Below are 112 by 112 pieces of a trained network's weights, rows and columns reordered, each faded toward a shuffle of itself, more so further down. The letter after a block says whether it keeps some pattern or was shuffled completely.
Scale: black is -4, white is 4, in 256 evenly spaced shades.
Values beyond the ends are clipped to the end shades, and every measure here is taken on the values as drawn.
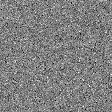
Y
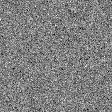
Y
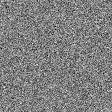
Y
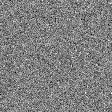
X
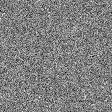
X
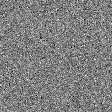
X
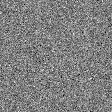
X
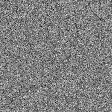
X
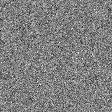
Y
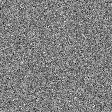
Y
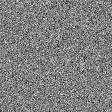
Y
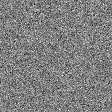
Y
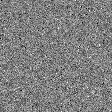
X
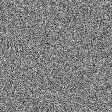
X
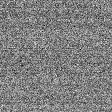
X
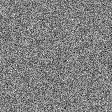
Y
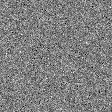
Y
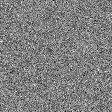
Y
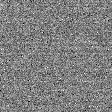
X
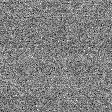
X
